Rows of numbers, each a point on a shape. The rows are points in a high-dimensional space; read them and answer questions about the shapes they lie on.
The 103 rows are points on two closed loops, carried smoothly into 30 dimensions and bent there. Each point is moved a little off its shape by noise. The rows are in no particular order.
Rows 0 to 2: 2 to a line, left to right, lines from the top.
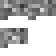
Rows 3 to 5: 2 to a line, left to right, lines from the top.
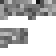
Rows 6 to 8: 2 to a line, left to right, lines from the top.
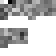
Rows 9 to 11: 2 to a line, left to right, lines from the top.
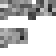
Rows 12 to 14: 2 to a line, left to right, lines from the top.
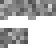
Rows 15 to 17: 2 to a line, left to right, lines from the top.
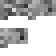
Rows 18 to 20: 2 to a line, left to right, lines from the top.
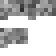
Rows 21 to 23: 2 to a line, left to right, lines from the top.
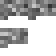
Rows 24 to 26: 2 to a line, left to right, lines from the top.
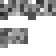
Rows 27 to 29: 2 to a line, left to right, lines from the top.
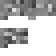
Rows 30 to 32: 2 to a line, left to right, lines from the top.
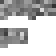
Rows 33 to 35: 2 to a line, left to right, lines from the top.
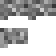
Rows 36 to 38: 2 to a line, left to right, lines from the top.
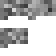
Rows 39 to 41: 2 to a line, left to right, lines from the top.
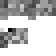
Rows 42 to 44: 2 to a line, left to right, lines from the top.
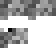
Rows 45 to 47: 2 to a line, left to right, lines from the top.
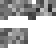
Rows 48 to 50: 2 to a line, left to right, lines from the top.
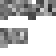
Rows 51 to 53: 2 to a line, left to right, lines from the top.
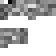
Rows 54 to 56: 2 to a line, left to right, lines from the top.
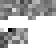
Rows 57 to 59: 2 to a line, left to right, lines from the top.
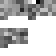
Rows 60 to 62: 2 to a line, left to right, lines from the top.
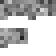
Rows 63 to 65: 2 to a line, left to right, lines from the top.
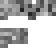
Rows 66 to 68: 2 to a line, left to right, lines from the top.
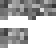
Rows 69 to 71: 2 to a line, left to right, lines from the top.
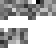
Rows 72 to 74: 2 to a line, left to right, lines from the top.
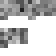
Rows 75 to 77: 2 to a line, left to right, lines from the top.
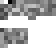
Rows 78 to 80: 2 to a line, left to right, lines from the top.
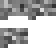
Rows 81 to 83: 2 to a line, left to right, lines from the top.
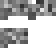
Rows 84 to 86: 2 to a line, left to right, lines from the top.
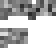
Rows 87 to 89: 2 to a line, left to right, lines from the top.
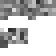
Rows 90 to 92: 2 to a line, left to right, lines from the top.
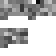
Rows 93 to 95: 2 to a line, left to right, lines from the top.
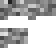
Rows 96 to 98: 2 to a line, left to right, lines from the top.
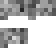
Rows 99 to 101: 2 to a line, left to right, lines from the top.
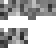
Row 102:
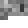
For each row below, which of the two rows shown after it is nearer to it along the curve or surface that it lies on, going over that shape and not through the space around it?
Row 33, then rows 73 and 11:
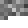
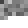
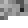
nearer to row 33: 11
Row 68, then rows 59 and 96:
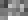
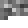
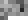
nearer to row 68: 59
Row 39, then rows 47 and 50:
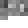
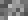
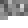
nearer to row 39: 50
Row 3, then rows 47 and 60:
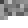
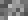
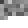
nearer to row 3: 60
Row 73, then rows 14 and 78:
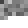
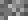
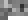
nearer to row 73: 78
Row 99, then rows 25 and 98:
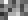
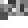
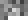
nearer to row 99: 98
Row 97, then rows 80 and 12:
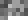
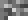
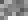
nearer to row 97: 80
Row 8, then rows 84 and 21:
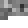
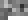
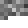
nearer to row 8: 84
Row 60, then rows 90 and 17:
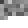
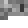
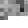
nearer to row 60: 17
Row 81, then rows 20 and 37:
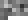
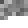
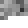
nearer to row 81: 37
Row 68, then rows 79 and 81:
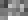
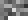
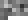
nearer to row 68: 79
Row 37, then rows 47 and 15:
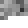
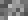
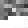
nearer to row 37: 15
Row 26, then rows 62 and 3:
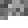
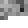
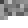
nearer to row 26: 3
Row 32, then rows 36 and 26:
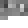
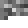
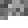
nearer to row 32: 26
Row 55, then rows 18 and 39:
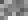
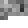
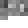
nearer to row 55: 18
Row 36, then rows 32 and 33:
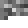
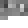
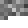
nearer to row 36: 33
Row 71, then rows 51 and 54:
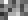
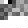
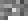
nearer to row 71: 54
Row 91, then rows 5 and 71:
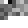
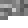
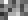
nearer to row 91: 5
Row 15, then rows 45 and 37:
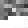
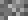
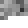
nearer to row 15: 45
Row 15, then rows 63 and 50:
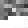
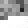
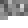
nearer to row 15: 63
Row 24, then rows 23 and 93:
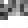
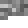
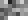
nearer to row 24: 23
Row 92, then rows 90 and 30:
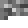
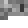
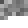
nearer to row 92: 90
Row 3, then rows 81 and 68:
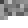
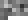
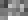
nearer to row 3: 68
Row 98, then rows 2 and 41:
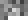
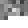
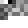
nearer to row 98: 2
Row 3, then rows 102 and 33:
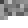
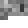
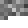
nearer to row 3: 102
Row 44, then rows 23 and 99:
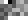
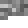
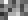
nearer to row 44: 23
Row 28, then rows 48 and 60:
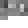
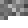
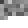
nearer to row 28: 60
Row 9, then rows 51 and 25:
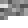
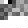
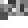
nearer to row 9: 51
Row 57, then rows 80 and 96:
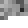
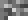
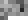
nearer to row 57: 96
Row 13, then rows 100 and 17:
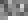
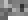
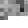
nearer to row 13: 17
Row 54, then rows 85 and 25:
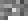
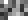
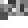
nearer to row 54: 85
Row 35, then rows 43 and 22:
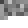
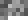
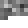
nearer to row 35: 43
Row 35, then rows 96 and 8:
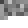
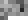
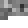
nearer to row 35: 96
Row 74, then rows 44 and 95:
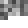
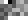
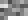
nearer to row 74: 95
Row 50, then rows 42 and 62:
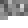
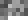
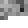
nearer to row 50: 42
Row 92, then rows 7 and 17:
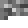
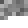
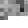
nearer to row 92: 17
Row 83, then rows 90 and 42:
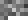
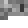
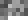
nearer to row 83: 42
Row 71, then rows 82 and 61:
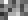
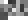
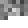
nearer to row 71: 61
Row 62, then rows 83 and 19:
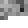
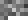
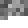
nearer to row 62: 83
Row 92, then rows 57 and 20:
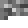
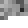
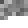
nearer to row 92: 57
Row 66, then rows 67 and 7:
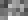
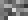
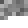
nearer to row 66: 67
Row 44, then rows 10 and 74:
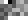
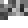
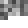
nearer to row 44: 10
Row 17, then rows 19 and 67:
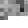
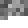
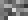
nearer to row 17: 67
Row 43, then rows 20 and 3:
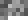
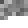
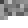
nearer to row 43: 3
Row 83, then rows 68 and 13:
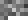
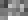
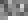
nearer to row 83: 68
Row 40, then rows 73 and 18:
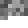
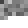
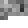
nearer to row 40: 73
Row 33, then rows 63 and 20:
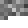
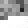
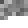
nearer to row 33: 63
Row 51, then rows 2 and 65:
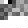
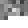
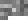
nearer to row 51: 65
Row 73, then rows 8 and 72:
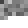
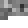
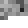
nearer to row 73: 72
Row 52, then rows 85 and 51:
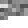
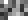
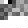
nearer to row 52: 51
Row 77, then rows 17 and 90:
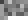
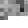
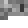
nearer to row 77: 17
